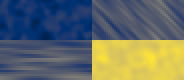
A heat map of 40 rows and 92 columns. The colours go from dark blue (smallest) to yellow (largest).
The table splits into 2 rows of 2 panels. Panel 1,1: very low, blotchy, faint in contrast. Panel 1,2: low, slanting down to the right. Panel 2,1: low, streaked across. Panel 2,2: very high, blotchy, faint in contrast.
